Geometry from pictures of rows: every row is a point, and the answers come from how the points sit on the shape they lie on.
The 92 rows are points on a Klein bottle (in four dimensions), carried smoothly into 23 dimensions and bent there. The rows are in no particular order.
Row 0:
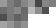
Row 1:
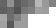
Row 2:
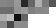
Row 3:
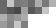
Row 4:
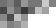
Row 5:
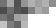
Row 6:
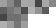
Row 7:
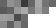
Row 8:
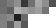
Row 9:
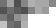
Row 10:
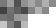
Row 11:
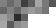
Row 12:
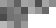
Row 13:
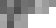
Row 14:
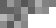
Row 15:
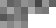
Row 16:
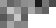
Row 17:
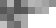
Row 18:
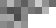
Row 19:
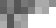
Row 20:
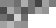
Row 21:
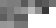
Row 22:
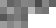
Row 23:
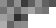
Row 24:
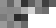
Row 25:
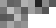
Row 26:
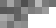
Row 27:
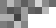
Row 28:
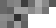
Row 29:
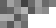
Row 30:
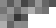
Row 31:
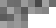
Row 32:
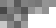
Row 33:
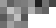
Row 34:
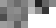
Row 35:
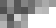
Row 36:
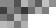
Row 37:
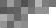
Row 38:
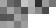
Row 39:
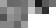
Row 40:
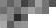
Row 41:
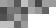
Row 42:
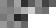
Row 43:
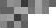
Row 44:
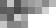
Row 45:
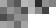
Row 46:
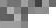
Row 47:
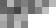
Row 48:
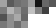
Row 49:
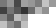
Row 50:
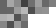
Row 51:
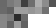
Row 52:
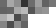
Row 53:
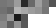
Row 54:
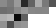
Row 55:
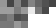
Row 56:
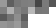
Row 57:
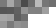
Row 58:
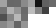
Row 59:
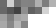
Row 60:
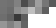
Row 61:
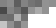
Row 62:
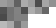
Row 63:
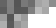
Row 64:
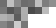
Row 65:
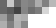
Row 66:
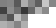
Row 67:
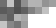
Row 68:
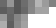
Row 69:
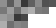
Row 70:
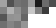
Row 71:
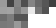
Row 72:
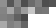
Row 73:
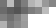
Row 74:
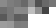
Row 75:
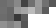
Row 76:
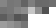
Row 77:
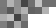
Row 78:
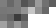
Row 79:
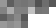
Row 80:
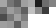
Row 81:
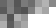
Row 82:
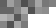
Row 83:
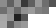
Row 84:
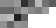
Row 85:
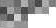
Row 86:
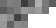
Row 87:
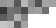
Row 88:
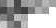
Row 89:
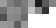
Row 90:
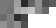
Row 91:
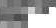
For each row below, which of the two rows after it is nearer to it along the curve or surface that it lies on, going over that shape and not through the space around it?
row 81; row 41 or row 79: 41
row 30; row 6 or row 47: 6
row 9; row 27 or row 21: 27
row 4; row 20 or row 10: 20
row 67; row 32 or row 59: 59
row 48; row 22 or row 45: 45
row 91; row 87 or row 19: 87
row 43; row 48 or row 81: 81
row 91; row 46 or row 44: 46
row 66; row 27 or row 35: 35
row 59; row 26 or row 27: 27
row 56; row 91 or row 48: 91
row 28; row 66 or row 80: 80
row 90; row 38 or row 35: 38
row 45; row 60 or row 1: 60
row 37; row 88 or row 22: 88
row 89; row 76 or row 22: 76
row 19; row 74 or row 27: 27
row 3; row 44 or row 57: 44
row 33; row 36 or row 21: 21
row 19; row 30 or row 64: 64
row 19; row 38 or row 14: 14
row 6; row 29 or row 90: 90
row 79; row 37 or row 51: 51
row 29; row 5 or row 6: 5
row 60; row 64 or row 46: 46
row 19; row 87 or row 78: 87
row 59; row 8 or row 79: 8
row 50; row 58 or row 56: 56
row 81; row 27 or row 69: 27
